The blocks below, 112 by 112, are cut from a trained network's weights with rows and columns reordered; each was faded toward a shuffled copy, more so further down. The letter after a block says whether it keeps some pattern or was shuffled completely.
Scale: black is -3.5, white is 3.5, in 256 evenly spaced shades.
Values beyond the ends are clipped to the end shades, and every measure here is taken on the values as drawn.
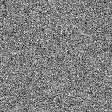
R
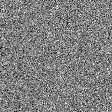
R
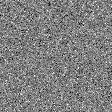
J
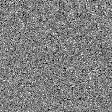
R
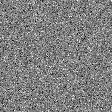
J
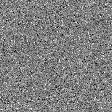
R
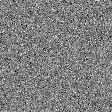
J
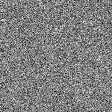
R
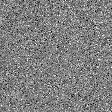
R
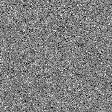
R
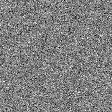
R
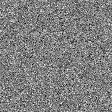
J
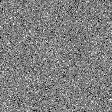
R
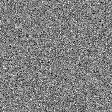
R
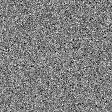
J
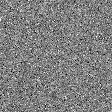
J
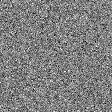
R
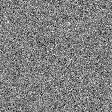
J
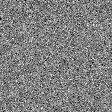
J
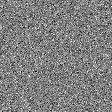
R
